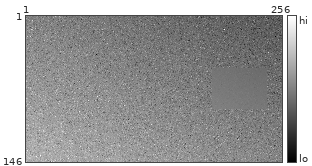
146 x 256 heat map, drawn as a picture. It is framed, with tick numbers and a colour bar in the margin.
Slope: up to the bottom left. Ninth with the highest average: bottom left. Ninth with the lowest average: top right. Odd patch: calmer, in the middle right. Stripes: none. Mirror symmetry: none. Histogram: bell-shaped. Odd rows or columns: none. Calmest part: middle right.
